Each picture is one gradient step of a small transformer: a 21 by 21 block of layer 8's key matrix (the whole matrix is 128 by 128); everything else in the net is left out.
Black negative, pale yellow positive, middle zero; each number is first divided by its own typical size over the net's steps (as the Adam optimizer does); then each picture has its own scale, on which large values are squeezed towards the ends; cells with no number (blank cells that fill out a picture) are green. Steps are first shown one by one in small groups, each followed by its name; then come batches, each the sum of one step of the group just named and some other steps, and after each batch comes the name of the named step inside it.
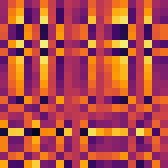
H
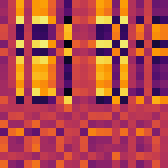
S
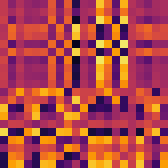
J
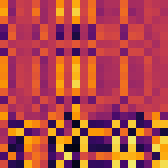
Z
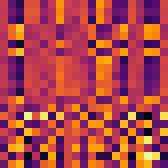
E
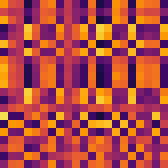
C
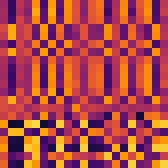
Z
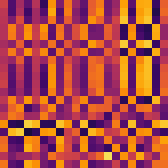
H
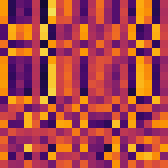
E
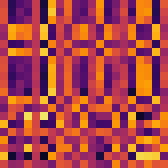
E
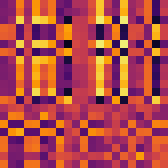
S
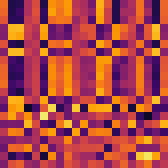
E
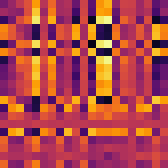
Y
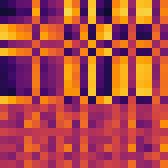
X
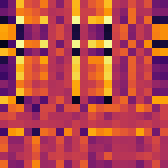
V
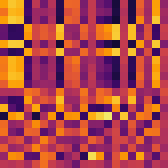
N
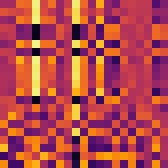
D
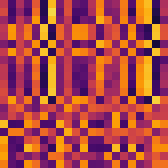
Y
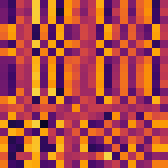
D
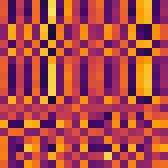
D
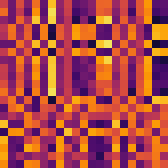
Y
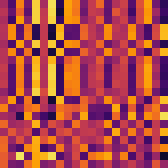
D
